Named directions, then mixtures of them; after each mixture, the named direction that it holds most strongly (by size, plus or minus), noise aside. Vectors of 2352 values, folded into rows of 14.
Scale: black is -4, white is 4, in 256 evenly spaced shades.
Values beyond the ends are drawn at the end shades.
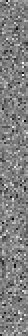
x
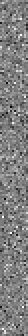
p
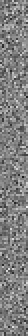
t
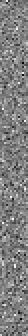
x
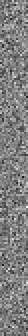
t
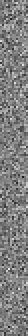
t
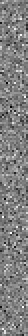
p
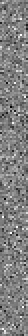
p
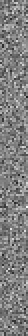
t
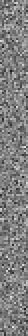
t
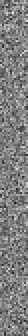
t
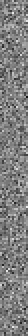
t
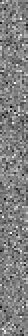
p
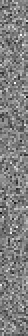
t
